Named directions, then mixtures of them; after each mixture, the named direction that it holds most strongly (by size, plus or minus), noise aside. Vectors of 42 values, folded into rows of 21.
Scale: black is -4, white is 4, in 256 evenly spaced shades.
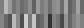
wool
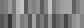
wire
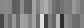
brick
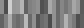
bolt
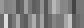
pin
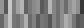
bolt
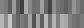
wire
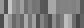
bolt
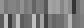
pin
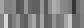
pin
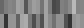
pin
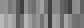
wire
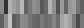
bolt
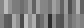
wool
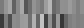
brick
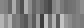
brick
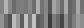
wool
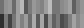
wire
